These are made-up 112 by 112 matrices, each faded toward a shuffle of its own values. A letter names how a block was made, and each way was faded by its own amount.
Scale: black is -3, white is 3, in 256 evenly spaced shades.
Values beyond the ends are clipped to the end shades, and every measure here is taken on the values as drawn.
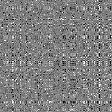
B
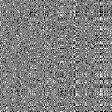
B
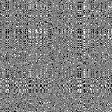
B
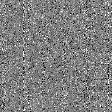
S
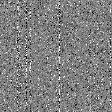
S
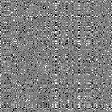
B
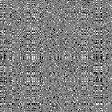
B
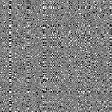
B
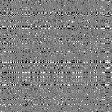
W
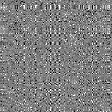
B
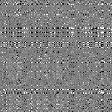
W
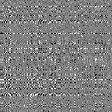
W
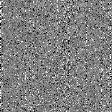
S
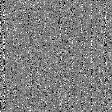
S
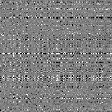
W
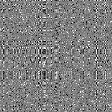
B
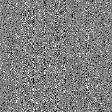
S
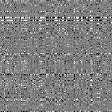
W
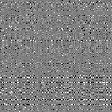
W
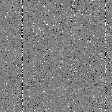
S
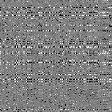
W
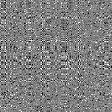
B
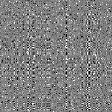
B
